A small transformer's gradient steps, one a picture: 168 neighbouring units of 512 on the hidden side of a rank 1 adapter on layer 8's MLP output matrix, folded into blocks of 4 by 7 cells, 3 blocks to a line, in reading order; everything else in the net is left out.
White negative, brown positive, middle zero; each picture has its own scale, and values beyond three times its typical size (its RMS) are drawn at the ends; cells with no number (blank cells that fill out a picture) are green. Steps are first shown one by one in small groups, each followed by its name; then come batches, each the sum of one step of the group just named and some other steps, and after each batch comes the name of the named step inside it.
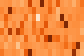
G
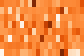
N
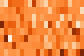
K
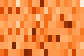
G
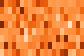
N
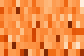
K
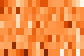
G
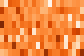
K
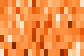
N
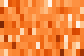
K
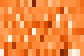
N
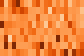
K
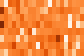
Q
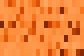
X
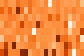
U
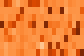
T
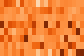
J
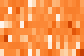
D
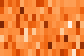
Q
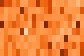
X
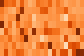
J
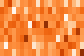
J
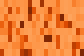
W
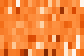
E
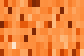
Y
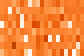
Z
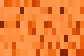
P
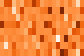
P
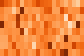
P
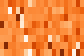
Z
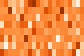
Y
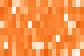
E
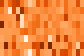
Z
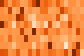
Y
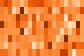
Y
